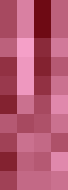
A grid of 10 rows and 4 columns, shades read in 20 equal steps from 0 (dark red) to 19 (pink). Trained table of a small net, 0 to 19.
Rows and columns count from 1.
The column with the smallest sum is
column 3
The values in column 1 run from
3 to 11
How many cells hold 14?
1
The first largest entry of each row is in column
2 2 2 2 2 4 4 2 4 4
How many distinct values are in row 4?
4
